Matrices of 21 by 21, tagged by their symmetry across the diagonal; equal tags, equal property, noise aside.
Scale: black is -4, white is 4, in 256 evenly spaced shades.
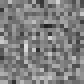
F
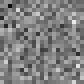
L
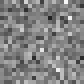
L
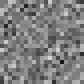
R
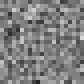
F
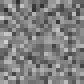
F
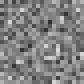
R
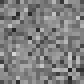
R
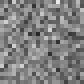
L
